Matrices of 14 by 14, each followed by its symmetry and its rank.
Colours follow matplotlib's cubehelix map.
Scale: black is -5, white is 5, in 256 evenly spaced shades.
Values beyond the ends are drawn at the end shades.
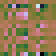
neither, rank two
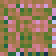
antisymmetric, rank two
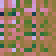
neither, rank two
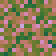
neither, full rank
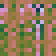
neither, rank two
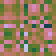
antisymmetric, rank two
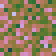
neither, full rank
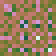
symmetric, rank three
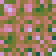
symmetric, rank three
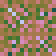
symmetric, rank three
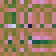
neither, rank two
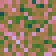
neither, full rank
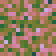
neither, full rank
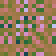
antisymmetric, rank two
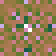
symmetric, rank three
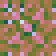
symmetric, rank three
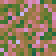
neither, full rank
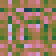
antisymmetric, rank two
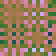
antisymmetric, rank two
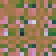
antisymmetric, rank two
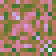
symmetric, rank three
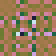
antisymmetric, rank two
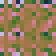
neither, rank two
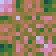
symmetric, rank three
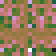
neither, rank two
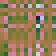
neither, rank two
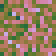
neither, full rank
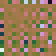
antisymmetric, rank two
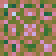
symmetric, rank three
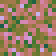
neither, full rank
